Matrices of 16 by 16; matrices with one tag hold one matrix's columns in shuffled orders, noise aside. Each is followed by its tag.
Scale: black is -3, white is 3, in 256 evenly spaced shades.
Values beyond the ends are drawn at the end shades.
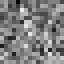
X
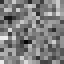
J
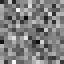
J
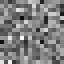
J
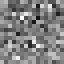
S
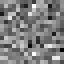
S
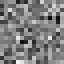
J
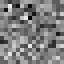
S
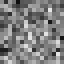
X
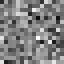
J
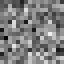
X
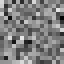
J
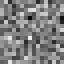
J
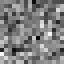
X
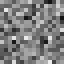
J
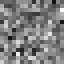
X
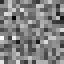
J
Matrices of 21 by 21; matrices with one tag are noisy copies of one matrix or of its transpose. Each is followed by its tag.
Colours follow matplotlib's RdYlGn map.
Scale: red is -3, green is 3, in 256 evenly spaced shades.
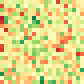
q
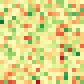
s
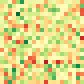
s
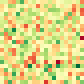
s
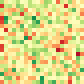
q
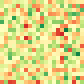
s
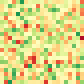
s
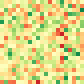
s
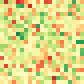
q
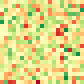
s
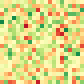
s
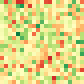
q
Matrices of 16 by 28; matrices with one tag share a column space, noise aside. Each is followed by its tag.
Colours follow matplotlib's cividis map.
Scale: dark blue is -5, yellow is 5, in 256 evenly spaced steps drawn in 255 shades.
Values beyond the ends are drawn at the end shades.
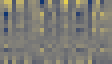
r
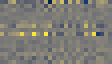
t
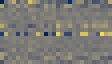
t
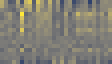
r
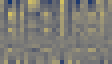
r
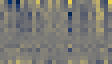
r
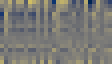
r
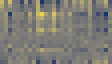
r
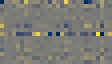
t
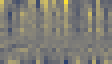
r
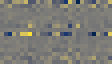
t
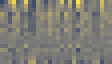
r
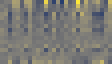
r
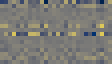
t
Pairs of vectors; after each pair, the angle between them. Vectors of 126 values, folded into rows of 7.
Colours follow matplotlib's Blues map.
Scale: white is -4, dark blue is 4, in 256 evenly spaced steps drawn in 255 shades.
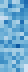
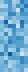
partly aligned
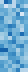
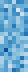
partly aligned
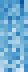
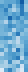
nearly parallel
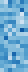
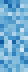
orthogonal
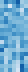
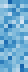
partly aligned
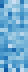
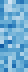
partly aligned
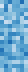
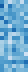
nearly opposite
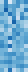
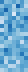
orthogonal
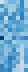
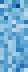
partly opposed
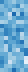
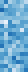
orthogonal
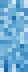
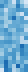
nearly parallel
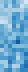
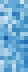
partly aligned
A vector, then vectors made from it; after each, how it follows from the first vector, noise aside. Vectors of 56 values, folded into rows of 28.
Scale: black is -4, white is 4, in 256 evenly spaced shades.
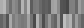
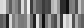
scaled up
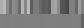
partly zeroed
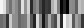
scaled up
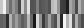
scaled up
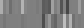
partly zeroed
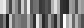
scaled up
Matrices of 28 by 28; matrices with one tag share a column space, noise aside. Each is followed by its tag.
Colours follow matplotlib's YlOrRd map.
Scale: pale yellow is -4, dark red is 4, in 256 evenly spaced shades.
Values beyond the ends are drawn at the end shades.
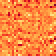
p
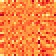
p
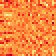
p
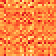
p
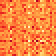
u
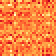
p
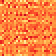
p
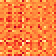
u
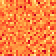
p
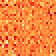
p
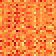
u
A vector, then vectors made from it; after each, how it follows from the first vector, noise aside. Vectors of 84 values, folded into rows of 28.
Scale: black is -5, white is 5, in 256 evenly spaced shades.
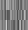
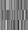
copied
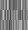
reversed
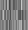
reversed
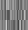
copied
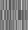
reversed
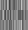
reversed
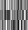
scaled up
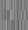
shrunk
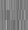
shrunk
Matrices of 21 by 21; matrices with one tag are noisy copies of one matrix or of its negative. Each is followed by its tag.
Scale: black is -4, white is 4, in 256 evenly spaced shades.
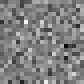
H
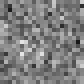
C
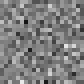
H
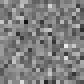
H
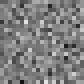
H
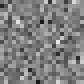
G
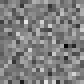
H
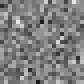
G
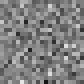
H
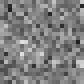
C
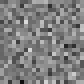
H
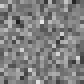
G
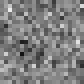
C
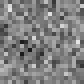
C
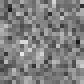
C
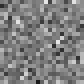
G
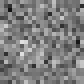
C
